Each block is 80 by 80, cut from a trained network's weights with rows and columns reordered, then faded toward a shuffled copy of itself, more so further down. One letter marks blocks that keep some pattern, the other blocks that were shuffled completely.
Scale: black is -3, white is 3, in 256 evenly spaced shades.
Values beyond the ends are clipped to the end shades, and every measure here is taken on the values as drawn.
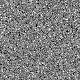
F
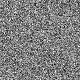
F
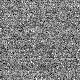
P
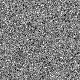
F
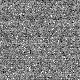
P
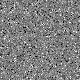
F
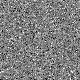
F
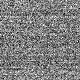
P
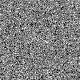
P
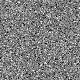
P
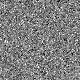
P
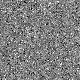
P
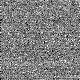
P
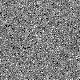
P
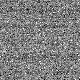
P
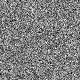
F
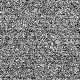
P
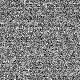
P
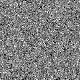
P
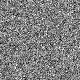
F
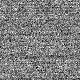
P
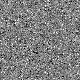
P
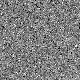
F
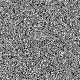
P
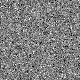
F
